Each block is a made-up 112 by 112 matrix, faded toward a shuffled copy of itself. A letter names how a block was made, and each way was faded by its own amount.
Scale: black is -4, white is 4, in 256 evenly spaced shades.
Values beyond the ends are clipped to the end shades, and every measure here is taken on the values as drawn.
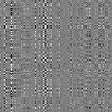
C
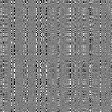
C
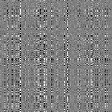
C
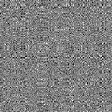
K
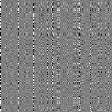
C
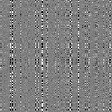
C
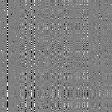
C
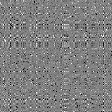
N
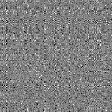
K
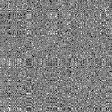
K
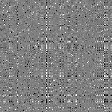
N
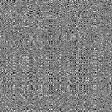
K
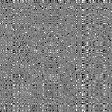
N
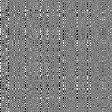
C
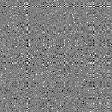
N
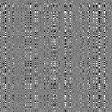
C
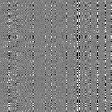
C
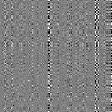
C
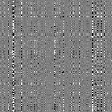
C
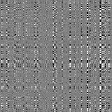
C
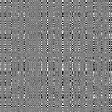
C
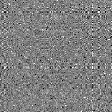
K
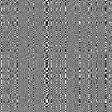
C
